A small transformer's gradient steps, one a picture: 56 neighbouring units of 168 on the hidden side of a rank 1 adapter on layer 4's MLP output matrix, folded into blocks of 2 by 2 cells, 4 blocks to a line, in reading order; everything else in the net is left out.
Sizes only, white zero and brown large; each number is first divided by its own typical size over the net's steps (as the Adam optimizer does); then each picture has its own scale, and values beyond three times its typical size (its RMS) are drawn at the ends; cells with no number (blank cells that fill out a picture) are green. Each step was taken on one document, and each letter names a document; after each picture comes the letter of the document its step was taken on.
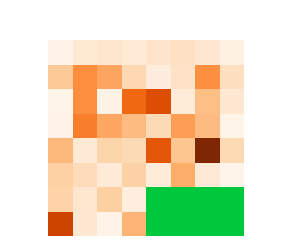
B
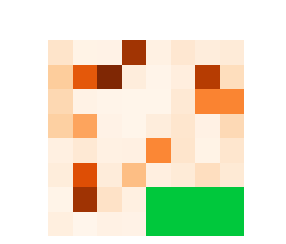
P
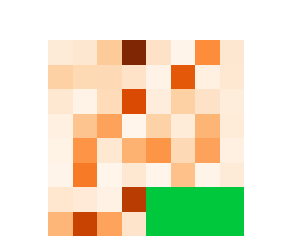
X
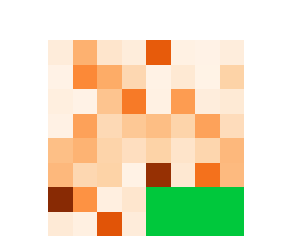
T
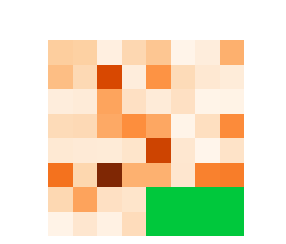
T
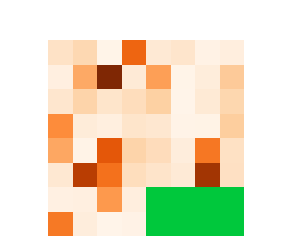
P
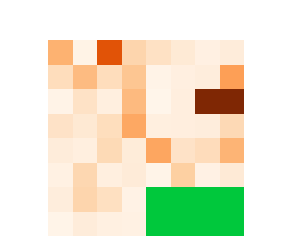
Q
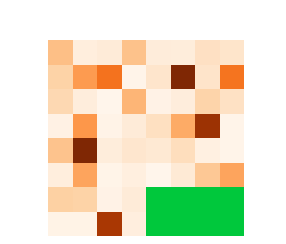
X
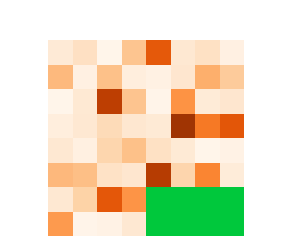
T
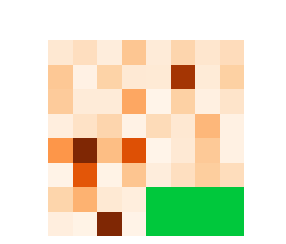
X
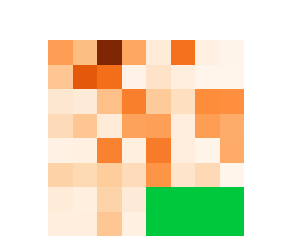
T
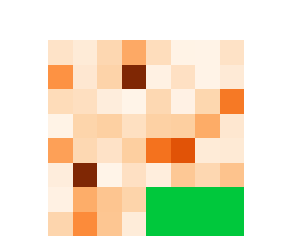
X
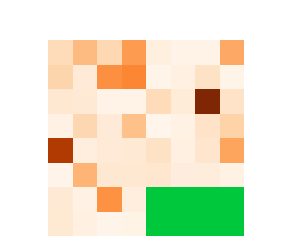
Q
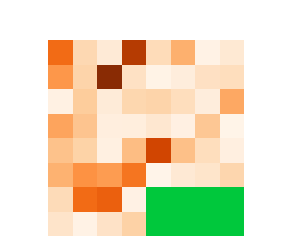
P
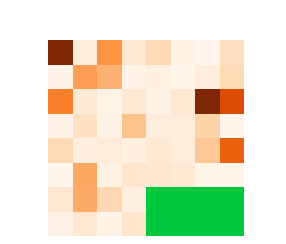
Q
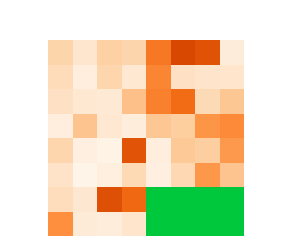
B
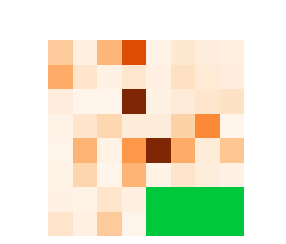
X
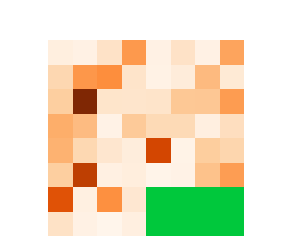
P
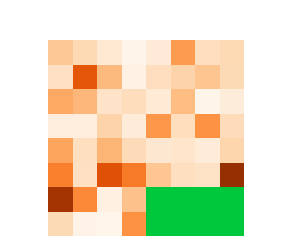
T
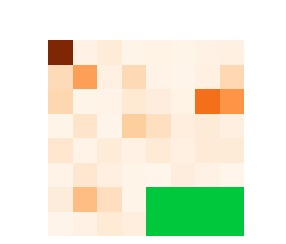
Q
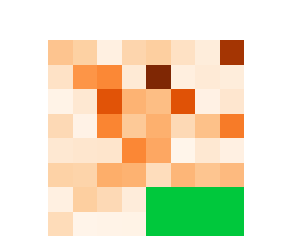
T
